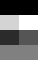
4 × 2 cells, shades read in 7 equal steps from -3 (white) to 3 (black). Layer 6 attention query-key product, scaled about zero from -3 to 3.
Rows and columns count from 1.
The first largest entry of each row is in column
1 1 1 1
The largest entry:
3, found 2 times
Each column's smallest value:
-2 -3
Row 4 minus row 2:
2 3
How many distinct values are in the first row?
1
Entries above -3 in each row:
2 1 2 2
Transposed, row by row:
3 -2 2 0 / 3 -3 1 0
